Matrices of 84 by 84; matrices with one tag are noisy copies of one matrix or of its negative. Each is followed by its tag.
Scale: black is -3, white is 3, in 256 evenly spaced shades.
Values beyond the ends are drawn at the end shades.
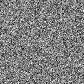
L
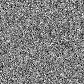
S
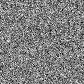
S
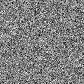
L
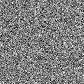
L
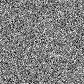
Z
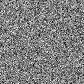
L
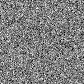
S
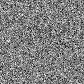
S
